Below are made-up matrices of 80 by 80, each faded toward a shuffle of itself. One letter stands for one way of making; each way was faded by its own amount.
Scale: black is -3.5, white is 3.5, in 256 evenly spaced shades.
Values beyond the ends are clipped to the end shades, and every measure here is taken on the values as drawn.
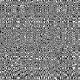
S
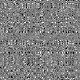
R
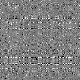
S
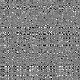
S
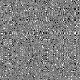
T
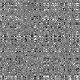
S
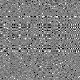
S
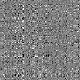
R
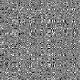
R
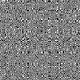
R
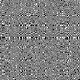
S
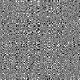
R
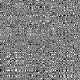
R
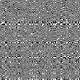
S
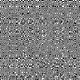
S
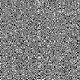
T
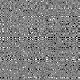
S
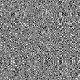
T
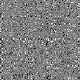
T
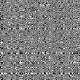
S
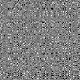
R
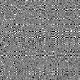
S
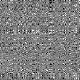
R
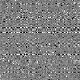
S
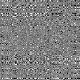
S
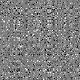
T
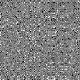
T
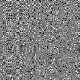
T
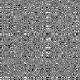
S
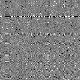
S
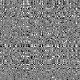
S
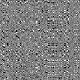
R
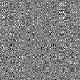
R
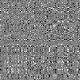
R
